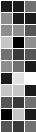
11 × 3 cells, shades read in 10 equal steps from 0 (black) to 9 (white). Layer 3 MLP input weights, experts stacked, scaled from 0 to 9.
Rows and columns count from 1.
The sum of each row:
6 7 13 12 9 10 18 15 9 8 9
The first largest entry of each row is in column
3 1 1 1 1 1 3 1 3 2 3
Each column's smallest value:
0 0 1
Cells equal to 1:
8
